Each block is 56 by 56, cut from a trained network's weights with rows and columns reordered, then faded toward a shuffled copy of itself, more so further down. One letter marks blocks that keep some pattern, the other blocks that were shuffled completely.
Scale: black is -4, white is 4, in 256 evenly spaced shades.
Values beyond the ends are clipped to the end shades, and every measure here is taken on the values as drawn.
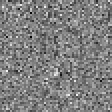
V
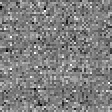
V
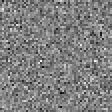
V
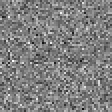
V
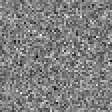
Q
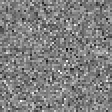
Q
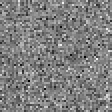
Q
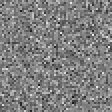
Q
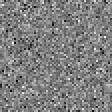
Q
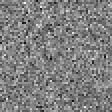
V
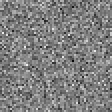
Q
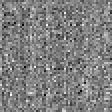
V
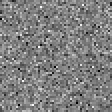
Q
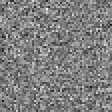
V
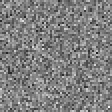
Q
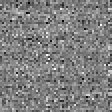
V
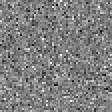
Q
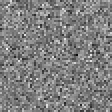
Q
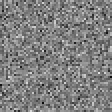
Q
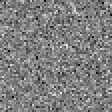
Q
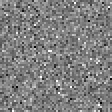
Q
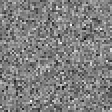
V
